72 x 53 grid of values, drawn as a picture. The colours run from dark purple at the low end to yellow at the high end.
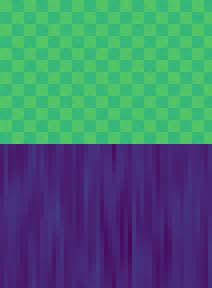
It is made of 2 by 1 panels. Panel 1,1: high, checkered, faint in contrast. Panel 2,1: very low, streaked downward, faint in contrast.
